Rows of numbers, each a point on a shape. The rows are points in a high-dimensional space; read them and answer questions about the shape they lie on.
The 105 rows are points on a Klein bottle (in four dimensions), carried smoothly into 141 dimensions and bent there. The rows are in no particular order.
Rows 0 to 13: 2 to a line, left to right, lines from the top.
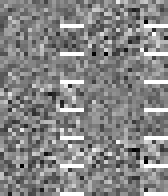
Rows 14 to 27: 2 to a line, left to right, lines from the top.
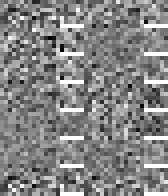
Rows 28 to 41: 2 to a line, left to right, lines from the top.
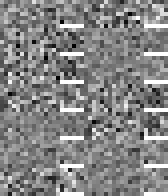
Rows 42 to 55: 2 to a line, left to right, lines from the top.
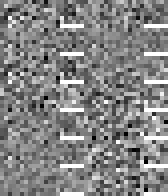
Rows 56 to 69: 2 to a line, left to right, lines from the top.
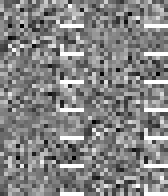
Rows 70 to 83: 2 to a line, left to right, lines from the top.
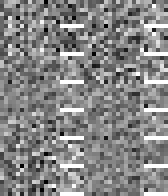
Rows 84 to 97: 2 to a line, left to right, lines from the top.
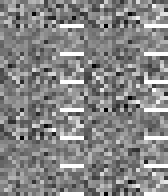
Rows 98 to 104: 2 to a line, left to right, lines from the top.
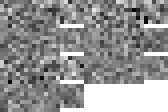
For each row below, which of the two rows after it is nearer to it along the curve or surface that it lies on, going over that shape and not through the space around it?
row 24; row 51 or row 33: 33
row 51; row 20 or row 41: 20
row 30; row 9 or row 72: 72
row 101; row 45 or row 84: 45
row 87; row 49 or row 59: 49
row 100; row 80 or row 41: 41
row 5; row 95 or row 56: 95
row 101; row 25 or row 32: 32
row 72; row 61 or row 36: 61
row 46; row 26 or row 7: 26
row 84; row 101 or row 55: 55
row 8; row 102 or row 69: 69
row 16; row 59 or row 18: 18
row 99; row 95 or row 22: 22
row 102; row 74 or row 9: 74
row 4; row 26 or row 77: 26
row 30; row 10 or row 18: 18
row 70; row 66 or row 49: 66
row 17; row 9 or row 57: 57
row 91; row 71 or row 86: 71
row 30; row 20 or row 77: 77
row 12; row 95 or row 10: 95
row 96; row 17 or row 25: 17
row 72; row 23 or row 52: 23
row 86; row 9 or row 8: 8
